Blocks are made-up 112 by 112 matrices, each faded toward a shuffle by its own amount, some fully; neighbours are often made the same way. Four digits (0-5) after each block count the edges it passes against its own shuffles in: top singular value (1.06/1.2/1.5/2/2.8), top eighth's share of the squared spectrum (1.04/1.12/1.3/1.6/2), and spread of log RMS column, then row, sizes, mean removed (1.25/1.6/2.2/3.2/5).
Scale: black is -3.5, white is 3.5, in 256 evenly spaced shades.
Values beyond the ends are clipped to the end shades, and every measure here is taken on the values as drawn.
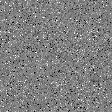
1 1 1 1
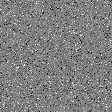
0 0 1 0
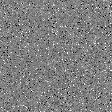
1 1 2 1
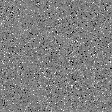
1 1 2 1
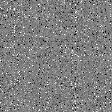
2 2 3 2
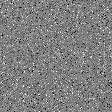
0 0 0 0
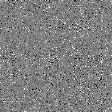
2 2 2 2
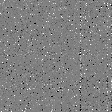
3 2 1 0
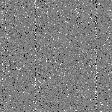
3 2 2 0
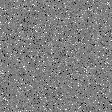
0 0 0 0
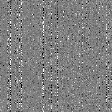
3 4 4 0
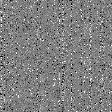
3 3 3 0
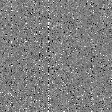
3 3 2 0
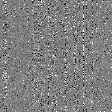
3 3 3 0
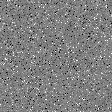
0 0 0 0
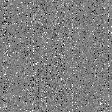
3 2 3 0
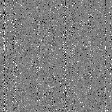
3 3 3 0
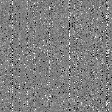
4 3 3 0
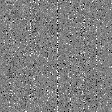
3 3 3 0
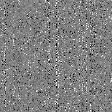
3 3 3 0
